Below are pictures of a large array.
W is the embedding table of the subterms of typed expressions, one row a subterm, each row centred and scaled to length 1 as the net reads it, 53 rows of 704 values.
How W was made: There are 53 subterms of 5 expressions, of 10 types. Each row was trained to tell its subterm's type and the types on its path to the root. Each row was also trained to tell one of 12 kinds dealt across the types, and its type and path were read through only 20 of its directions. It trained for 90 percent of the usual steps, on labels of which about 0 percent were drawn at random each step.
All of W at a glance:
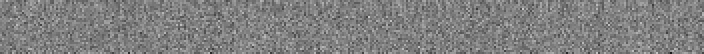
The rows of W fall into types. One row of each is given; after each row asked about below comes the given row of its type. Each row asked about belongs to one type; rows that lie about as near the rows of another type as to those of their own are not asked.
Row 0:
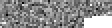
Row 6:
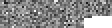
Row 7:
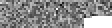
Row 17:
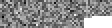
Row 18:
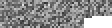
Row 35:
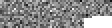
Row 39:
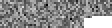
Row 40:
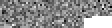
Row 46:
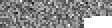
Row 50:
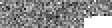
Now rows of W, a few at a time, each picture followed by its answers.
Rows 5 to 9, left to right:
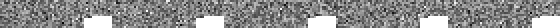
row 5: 6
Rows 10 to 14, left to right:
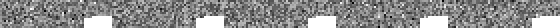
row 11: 18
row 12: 35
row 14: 17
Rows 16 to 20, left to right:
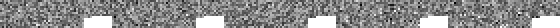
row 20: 0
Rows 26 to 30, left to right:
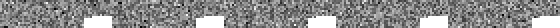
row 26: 0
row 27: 35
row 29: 18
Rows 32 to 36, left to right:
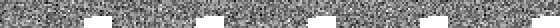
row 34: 35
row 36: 39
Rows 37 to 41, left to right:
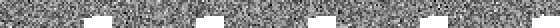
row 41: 46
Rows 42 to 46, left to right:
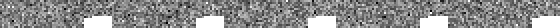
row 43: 50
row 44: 17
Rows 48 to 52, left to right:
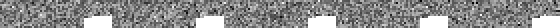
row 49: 17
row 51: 0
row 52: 50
